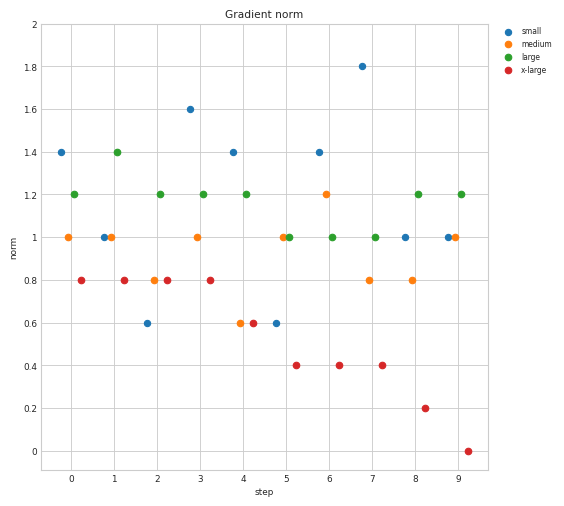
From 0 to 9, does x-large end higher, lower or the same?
lower
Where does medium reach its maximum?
6
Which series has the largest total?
small
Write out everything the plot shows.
Title: Gradient norm
x-axis: step, ticks 0 1 2 3 4 5 6 7 8 9
y-axis: norm, ticks 0 0.2 0.4 0.6 0.8 1 1.2 1.4 1.6 1.8 2
Legend: small, medium, large, x-large
Values:
small: 1.4 1 0.6 1.6 1.4 0.6 1.4 1.8 1 1
medium: 1 1 0.8 1 0.6 1 1.2 0.8 0.8 1
large: 1.2 1.4 1.2 1.2 1.2 1 1 1 1.2 1.2
x-large: 0.8 0.8 0.8 0.8 0.6 0.4 0.4 0.4 0.2 0
